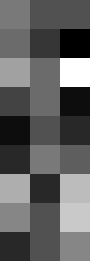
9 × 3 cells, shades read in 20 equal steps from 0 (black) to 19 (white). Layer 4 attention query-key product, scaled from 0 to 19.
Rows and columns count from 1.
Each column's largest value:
13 9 19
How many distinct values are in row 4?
3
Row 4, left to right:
5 8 1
